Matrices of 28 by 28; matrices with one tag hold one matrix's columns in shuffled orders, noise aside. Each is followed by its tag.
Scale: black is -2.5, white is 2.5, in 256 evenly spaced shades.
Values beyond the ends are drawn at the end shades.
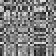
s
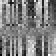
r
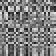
s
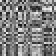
s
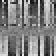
r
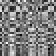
s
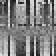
r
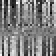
r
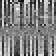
r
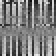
r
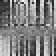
r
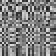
s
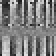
r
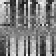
r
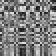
s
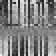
r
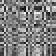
s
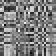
s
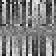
r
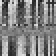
r
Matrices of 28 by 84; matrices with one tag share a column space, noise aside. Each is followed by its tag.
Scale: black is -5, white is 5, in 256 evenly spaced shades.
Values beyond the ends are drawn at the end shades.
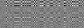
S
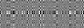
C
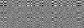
S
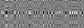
C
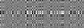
C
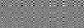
S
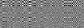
S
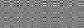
S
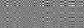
S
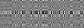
C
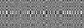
C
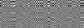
S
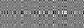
C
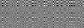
S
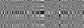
C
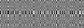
C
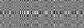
C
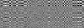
S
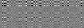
S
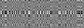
C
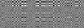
S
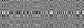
C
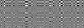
S
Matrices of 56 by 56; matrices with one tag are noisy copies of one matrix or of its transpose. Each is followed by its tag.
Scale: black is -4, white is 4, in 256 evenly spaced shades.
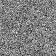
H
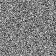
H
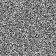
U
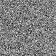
H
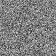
H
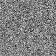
H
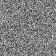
U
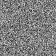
U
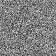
H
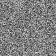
U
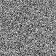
H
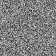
U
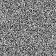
U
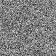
H
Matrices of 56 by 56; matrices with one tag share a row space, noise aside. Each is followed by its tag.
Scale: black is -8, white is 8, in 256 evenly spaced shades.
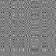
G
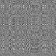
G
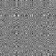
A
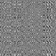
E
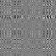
E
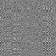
E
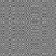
G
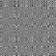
A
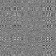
E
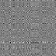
G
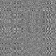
E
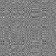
G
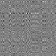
G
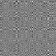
A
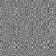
A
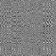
E
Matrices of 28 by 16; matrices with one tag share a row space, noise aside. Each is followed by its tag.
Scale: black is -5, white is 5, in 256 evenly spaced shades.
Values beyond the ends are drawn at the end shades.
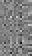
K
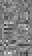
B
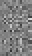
K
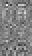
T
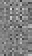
K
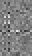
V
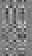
T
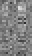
T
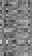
B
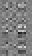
T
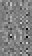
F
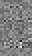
K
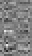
B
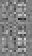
T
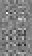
T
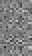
K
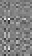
V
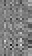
K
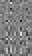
F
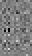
V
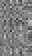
K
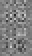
T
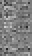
B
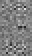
T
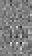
K
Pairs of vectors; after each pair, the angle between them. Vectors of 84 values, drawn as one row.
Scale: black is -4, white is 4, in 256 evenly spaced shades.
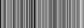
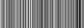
partly opposed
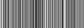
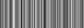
partly opposed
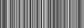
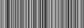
nearly opposite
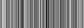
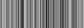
nearly parallel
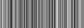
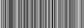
partly aligned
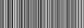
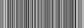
partly aligned
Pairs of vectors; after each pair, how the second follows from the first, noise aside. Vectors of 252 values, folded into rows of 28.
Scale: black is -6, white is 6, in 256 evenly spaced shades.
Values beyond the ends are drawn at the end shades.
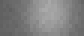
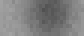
negated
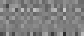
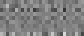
negated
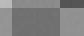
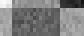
scaled up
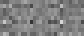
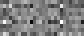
scaled up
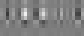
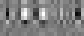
scaled up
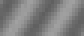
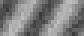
scaled up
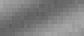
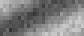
scaled up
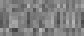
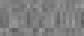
shrunk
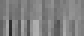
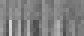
negated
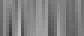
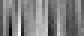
scaled up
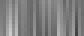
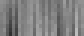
negated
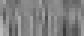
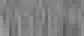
shrunk
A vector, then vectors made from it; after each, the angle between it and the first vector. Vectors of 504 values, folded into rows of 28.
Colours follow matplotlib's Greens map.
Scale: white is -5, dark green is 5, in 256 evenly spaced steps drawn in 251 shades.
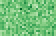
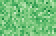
partly opposed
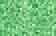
nearly opposite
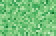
partly opposed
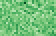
partly aligned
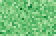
partly aligned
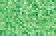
nearly opposite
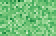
orthogonal
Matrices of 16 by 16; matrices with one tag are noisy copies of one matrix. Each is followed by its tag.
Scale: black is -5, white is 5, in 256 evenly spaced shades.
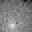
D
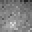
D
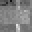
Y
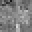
Y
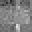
Y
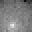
D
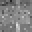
Y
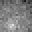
D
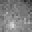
D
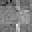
Y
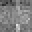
Y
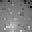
D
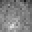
D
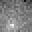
D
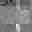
Y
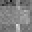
Y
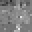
Y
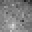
D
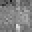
Y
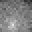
D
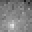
D
